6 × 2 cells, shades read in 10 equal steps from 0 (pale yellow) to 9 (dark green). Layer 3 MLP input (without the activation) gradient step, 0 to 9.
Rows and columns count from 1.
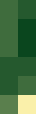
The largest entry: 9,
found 2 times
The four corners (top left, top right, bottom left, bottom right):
7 8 6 0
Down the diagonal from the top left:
7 9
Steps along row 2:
up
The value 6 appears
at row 6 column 1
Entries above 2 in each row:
2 2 2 2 2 1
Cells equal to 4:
0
